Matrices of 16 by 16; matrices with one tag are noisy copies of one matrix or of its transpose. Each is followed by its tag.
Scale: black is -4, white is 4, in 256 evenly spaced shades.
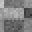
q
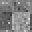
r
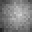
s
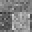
r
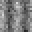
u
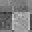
r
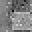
r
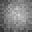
s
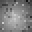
s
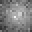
s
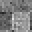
r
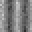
u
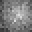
s
